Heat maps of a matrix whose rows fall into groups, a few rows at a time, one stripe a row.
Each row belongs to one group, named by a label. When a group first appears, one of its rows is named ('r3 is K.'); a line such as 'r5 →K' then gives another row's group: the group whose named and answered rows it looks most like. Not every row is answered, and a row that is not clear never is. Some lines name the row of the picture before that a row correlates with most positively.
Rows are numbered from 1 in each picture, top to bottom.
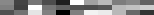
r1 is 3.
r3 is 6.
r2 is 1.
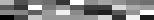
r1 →3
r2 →1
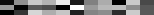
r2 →3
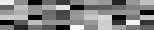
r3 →6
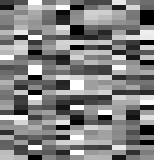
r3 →6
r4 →6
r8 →1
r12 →3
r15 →1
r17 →3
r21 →1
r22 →3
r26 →6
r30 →1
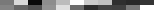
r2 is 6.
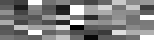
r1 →1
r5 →3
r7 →1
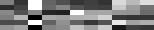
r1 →1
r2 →1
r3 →3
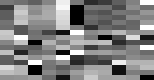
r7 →3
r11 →3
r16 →6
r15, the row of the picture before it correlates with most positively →6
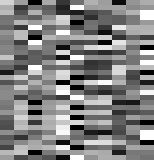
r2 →3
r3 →1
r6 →1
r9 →1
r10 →6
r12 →3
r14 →1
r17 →6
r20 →3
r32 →3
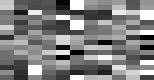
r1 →3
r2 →3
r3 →1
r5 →3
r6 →3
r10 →6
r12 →6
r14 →1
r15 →1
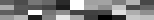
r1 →3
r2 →3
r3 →1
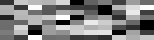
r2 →1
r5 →6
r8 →1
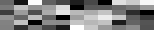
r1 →1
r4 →6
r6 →3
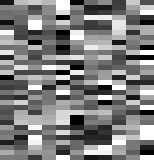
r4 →6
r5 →1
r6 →1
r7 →3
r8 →3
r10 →6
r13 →1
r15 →3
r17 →6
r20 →6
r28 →1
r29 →1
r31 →6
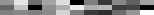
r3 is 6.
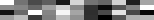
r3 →1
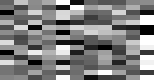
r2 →3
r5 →1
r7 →6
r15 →6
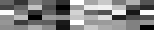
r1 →3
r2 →6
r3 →3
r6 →6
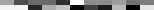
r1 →3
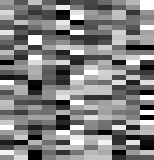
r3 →3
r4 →3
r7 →3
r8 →1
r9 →1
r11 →3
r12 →1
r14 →6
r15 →6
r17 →3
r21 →3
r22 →6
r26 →3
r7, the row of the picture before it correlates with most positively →1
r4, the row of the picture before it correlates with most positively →1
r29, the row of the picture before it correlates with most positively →1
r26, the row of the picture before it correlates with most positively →1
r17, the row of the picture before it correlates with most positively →1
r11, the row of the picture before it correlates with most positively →1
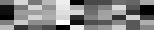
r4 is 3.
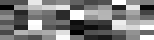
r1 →1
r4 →3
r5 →1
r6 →1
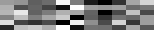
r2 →3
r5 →3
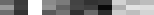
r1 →1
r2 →1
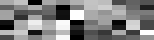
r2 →6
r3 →3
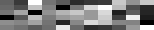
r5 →6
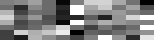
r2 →3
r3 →3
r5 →3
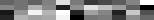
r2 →6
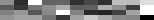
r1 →1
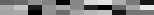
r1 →6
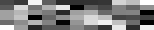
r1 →1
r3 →6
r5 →6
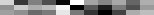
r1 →3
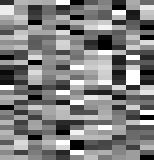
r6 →6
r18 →3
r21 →3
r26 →6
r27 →3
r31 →3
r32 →6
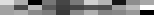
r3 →6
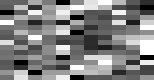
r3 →1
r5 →3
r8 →1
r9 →1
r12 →6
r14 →3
